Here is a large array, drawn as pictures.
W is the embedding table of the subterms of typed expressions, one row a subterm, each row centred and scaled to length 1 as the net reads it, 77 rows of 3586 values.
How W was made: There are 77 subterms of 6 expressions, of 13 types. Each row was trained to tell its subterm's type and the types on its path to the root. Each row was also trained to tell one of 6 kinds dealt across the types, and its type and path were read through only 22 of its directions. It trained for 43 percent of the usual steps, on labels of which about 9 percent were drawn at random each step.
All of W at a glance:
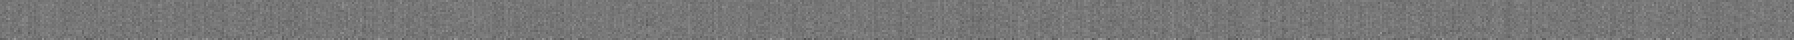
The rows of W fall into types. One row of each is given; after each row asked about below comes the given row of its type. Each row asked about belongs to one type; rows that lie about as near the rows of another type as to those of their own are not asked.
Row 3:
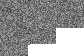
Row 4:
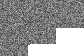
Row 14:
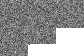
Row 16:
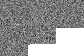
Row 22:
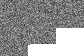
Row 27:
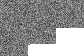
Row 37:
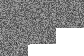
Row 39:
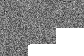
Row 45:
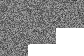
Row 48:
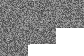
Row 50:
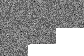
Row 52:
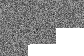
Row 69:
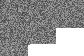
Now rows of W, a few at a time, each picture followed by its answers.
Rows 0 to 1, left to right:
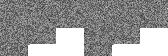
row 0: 16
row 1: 4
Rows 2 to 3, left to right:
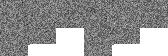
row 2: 52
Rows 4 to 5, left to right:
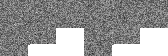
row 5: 45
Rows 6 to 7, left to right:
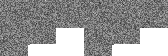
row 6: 37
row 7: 69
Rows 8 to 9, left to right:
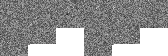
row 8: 22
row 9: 52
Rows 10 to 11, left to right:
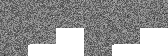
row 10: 16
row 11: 39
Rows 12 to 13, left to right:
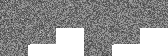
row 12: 69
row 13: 16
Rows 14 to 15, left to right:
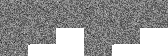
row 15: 14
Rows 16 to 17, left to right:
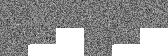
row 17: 48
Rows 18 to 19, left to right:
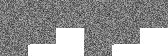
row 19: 37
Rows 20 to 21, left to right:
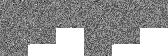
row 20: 48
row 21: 48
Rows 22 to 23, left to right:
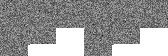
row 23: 52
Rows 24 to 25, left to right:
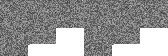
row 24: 16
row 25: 16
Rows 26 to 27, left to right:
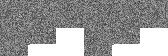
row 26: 37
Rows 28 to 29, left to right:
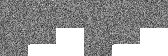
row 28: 48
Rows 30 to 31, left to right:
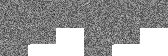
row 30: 69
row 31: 4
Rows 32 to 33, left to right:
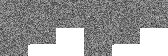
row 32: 22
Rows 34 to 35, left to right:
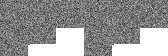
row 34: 3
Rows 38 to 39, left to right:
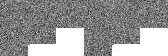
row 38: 37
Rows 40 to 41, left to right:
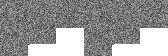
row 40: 52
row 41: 69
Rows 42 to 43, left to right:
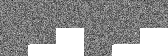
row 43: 52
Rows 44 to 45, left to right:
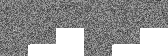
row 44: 14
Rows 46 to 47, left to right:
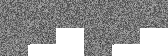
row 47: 69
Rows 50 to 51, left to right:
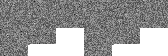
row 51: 37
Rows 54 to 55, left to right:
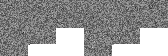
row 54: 14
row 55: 50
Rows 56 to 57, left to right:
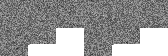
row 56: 4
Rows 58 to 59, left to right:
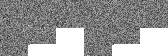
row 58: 22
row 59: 39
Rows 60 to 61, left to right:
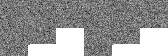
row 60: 39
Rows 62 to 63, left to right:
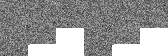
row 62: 16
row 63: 22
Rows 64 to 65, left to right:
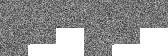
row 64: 3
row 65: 37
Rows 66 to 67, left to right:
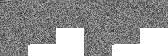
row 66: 39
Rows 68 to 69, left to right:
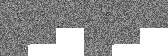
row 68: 52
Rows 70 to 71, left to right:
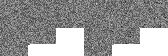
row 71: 48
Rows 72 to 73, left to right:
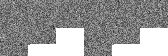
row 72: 14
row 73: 45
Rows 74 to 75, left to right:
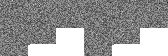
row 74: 69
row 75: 45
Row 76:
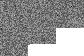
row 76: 22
